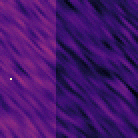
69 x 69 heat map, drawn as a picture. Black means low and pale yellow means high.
Seam: vertical, 40% of the way across, the left part higher. Lone odd cells: 1, higher than its neighbours. Average level on the scale: 20%. Grain: diagonal, down to the right.
